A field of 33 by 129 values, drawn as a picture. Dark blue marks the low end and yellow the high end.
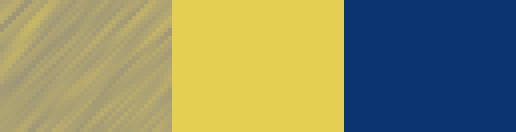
It is made of 1 by 3 panels. Panel 1,1: high, slanting up to the right, faint in contrast. Panel 1,2: very high, flat. Panel 1,3: very low, flat.
